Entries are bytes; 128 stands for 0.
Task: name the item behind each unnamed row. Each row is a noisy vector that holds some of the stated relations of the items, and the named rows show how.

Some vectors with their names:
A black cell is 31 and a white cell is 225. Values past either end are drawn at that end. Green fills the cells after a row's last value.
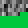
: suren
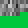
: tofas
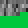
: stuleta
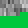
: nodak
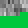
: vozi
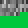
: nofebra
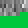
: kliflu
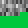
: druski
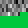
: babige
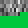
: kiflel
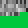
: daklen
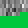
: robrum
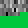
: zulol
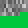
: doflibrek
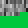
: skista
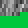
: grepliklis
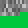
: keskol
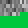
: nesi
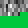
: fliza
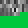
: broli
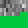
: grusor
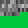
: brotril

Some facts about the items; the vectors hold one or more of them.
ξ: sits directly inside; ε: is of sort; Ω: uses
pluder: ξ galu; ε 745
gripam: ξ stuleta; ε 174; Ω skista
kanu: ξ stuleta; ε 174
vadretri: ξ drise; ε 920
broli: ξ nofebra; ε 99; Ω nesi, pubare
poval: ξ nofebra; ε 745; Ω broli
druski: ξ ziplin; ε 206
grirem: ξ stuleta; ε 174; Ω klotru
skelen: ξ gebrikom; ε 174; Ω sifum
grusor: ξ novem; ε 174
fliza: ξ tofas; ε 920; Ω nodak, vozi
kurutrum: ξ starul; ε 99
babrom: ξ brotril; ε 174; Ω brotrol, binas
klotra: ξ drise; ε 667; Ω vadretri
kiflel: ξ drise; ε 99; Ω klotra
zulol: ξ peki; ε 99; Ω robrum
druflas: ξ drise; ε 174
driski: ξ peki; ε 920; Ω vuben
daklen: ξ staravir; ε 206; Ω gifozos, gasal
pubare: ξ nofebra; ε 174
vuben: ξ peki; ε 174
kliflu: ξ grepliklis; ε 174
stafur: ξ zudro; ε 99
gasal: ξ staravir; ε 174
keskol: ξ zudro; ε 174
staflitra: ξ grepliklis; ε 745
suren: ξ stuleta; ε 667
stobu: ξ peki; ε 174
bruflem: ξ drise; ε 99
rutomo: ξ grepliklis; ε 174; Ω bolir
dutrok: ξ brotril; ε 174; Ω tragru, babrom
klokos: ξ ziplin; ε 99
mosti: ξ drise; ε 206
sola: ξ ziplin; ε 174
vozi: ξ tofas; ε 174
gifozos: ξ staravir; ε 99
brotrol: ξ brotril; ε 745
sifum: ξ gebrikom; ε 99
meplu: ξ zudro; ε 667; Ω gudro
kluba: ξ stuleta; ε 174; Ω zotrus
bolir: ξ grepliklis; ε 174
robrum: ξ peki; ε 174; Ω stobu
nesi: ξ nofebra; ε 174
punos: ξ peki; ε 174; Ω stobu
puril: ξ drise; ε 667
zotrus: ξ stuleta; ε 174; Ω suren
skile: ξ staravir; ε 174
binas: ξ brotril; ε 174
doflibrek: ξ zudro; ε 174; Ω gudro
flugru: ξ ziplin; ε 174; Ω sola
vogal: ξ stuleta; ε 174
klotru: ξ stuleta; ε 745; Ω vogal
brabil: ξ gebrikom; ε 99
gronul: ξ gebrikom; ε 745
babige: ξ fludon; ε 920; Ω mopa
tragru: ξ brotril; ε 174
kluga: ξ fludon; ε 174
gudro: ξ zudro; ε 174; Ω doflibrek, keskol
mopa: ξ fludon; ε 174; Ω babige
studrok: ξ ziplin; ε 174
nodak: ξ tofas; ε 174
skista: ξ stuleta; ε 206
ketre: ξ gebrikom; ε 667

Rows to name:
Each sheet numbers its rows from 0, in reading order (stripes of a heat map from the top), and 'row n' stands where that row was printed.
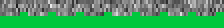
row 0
starul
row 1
vuben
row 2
staravir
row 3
novem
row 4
gasal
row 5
zudro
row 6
gripam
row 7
ziplin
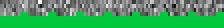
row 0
skile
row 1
brotrol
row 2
poval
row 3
druflas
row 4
drise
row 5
gronul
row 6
ketre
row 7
galu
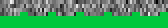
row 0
staflitra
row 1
bruflem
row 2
puril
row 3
gebrikom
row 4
stafur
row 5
driski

